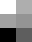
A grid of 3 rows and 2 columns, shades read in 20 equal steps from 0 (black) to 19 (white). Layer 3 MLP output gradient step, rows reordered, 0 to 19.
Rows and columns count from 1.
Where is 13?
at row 1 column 2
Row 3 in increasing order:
0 7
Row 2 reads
12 11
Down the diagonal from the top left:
19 11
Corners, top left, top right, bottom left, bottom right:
19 13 0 7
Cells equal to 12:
1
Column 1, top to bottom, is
19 12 0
